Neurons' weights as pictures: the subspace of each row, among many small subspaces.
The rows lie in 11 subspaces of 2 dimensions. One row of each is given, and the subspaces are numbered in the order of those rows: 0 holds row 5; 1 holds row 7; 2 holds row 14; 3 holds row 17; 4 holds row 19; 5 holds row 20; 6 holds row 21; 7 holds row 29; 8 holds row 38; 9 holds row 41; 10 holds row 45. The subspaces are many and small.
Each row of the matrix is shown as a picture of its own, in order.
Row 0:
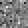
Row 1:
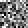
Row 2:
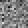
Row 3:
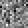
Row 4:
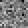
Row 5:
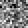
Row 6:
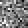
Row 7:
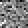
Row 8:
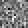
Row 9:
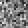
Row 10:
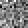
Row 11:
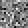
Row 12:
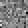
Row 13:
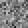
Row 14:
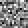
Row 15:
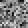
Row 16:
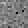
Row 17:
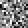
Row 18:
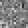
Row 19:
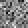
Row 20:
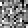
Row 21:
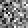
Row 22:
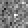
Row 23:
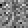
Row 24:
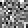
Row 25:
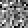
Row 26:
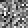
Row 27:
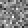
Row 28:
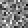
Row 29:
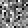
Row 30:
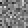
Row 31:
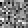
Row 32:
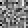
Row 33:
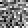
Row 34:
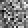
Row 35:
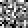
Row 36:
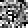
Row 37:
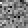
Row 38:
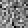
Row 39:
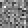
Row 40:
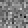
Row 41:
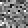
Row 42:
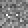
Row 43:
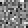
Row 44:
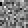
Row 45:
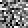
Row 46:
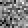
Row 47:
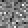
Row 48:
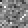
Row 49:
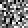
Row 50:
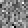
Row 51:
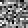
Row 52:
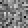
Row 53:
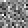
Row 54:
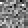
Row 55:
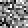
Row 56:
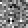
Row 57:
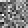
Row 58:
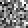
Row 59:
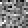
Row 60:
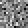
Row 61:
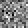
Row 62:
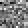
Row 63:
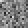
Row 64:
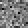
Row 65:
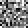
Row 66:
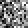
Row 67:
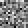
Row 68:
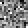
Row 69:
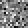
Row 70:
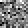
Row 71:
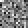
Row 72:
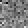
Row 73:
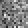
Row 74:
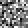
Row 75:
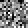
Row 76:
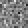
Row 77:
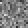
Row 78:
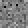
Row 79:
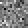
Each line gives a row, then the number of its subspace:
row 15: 4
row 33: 10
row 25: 8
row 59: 1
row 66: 6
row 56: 0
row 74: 2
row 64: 10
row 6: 9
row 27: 3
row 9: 6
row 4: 4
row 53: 1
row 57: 1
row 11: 10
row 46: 9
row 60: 10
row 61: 6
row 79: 9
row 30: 7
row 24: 6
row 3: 7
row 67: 2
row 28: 3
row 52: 0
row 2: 1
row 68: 6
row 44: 2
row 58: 6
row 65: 7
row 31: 2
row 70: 9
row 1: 1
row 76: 3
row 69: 10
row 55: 9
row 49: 3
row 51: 2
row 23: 8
